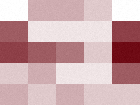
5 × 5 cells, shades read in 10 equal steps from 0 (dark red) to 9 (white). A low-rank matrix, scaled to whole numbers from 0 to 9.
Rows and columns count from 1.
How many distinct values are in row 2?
3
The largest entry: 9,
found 2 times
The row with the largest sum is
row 1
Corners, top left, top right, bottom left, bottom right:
9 9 6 7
